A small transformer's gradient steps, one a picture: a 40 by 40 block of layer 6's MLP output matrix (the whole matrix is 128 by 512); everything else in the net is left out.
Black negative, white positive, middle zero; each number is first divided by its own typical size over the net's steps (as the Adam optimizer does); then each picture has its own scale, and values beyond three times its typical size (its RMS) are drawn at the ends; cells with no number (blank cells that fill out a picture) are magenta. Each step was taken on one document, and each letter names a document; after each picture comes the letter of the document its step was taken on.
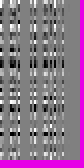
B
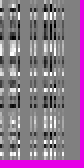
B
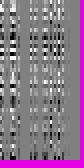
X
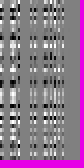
B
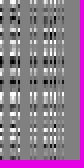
B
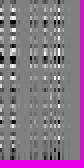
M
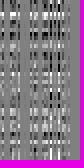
X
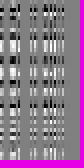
B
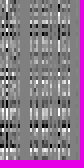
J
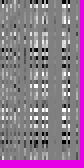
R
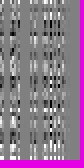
X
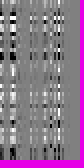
M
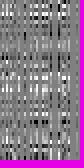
R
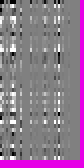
M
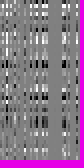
R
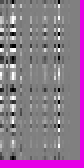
M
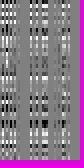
J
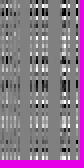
R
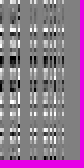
B
